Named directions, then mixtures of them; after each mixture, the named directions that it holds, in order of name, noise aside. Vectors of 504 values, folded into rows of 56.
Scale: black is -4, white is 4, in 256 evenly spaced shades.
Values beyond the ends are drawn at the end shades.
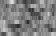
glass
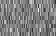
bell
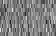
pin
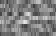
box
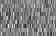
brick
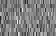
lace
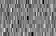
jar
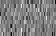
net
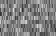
bell, box, lace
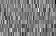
bell, net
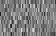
brick, net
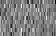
net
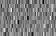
jar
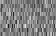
brick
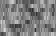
glass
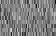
bell, lace, net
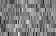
glass, lace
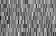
bell, brick, lace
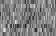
brick, glass, net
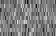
box, lace, net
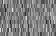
pin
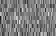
lace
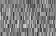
brick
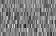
brick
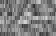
box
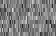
bell, box, pin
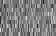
lace, pin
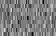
jar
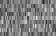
box, jar, pin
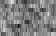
glass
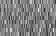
bell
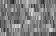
glass, pin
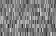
bell, box, brick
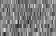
brick, glass, jar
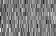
lace, pin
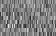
brick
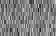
bell
